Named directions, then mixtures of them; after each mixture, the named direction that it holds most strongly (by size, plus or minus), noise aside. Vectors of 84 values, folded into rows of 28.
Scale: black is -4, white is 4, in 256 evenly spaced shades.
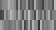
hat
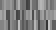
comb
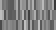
hat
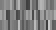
comb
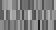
hat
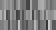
comb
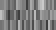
comb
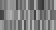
hat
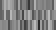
hat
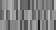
hat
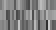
comb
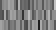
hat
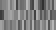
hat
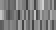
hat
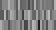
hat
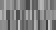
comb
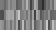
comb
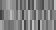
hat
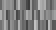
comb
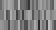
comb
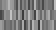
hat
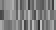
hat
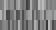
comb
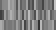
hat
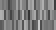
hat
